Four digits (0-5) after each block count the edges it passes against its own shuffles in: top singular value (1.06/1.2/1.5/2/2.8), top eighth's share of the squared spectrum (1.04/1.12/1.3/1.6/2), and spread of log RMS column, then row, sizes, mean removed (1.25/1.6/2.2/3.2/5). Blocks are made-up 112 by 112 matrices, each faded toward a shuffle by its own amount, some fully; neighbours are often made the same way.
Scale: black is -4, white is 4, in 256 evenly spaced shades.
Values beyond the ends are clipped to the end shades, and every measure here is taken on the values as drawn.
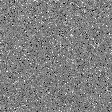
0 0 0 0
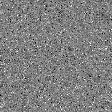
3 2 1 1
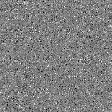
3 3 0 1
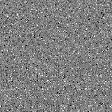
3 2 1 1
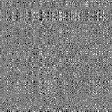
5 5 3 3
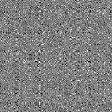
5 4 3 3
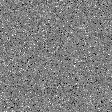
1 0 0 0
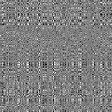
5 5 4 4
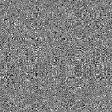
4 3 2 2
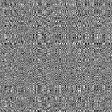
5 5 4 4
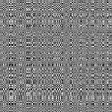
5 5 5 4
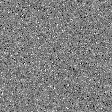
2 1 0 0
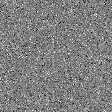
2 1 0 0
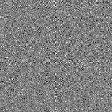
4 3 2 2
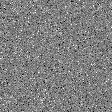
1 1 0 0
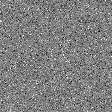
2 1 0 0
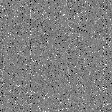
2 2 2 0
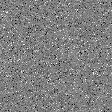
3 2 0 0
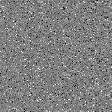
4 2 1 1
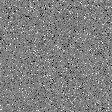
2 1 0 0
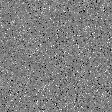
2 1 0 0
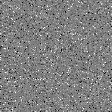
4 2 1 1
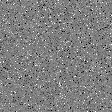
0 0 0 0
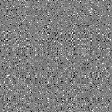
5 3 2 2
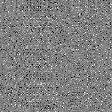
4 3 2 2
